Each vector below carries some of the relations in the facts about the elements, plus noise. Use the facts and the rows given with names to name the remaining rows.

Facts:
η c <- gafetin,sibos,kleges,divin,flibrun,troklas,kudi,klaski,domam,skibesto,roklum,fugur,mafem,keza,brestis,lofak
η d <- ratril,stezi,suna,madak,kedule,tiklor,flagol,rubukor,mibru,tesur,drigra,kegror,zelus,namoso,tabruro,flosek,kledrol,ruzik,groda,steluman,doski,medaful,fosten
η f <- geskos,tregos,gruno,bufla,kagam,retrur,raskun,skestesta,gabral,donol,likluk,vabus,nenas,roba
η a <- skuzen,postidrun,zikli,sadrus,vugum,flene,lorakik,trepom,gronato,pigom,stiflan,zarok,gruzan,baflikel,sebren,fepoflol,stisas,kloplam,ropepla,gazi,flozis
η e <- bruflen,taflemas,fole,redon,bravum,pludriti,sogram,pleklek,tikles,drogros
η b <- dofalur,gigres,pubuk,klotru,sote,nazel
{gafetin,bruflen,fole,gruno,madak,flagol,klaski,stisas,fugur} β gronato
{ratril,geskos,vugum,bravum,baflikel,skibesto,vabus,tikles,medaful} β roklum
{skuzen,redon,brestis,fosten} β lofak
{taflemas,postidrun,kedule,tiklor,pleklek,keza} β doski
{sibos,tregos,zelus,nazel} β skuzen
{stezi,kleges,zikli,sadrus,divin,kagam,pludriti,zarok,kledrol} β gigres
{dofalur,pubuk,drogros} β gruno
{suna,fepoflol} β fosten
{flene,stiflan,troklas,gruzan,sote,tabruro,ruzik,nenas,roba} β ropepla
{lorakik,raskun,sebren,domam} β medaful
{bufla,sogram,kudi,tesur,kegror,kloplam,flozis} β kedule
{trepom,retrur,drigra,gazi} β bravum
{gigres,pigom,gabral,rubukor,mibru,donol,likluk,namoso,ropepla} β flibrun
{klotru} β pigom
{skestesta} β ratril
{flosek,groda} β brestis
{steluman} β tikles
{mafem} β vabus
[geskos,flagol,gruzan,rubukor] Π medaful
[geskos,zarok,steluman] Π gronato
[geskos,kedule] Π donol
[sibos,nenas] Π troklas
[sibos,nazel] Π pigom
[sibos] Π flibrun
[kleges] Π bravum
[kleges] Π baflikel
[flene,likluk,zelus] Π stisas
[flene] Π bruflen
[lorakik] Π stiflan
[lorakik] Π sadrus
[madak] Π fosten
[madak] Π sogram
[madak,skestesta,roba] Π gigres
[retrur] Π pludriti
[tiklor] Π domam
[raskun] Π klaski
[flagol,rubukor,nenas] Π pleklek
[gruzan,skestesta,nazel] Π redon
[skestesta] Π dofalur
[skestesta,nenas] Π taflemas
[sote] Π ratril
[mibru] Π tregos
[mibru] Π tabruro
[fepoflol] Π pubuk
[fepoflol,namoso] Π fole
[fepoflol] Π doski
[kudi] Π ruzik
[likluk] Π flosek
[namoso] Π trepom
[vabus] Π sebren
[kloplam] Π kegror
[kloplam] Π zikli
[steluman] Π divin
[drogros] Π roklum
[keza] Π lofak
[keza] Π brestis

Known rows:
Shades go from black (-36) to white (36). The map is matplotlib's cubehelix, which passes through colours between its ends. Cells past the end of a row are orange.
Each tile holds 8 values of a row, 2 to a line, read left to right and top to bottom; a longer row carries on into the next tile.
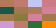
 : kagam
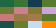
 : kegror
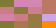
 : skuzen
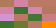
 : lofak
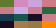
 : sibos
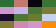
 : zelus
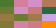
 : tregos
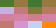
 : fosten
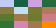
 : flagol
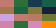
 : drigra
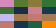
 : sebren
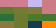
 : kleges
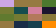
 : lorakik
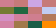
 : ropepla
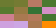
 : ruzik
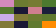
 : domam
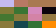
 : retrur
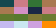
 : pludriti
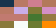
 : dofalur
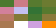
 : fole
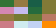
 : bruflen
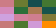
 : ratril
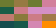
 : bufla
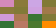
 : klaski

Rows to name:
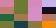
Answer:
skestesta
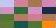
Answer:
vabus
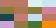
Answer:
roba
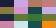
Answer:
sote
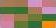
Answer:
divin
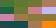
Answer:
flozis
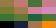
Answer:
kudi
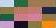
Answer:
geskos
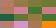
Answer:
mibru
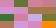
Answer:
madak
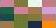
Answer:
gruzan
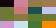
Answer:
klotru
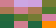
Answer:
fepoflol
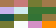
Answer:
drogros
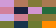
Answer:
roklum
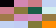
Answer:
gigres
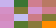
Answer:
gronato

